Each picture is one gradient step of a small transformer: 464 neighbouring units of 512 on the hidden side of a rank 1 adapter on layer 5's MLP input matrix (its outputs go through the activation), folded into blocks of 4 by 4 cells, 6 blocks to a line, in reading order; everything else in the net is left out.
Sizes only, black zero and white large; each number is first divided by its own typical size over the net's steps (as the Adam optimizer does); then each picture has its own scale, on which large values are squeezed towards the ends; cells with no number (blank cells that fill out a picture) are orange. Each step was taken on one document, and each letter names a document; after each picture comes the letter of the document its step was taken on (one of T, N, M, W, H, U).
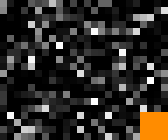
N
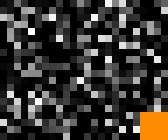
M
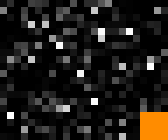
N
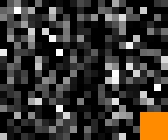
M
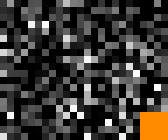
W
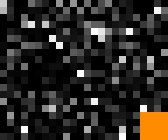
N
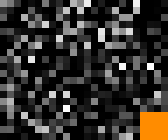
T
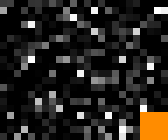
N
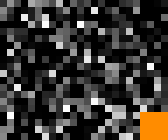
T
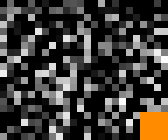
W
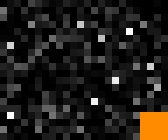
T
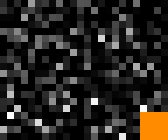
T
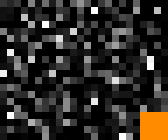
T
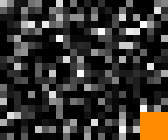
N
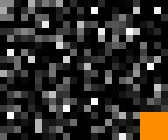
T
